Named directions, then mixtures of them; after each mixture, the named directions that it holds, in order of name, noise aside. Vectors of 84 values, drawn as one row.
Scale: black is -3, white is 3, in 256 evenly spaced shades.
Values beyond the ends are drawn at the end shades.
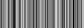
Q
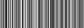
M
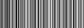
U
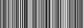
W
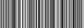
M, Q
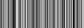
Q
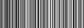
U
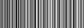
U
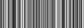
Q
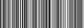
W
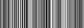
W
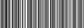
M, Q, U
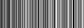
Q, U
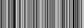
Q
